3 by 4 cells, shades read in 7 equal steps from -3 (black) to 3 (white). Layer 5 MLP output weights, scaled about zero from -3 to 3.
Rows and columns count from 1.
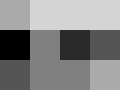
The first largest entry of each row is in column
2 2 4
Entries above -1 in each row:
4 1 3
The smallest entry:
-3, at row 2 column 1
